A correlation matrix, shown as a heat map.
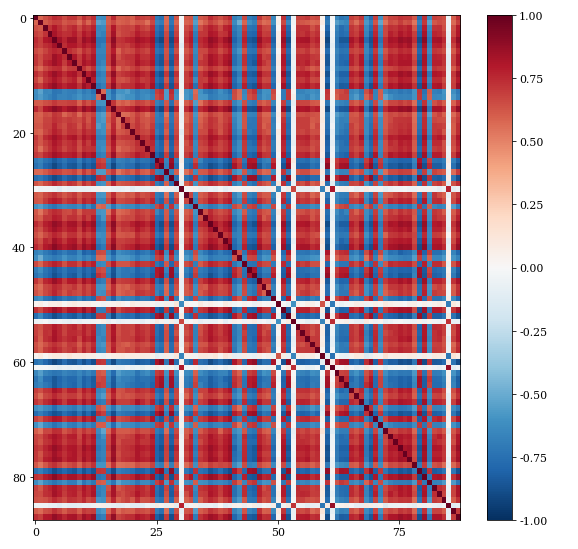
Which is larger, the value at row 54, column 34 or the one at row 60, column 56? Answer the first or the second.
the first
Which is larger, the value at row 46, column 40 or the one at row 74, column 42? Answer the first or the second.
the first
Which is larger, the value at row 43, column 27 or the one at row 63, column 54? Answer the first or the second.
the first
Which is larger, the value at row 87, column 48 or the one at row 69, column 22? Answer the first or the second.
the first
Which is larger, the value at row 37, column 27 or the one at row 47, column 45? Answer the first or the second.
the first
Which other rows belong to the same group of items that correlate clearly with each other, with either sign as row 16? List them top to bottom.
0, 1, 2, 3, 4, 5, 6, 7, 8, 9, 10, 11, 12, 13, 14, 15, 17, 18, 19, 20, 21, 22, 23, 24, 25, 26, 27, 28, 29, 31, 32, 33, 34, 35, 36, 37, 38, 39, 40, 41, 42, 43, 44, 45, 46, 47, 48, 49, 51, 52, 54, 55, 56, 57, 58, 60, 62, 63, 64, 65, 66, 67, 68, 69, 70, 71, 72, 73, 74, 75, 76, 77, 78, 79, 80, 81, 82, 83, 84, 86, 87
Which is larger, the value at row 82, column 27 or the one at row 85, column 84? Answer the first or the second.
the first
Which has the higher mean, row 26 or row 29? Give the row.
29
